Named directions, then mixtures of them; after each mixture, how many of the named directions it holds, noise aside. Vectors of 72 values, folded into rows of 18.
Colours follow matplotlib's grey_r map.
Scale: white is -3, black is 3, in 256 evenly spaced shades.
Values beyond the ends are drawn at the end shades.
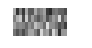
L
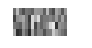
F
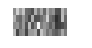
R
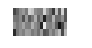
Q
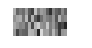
two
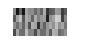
two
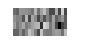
three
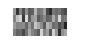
one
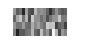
two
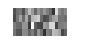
three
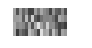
two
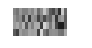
three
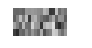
three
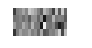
one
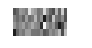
one
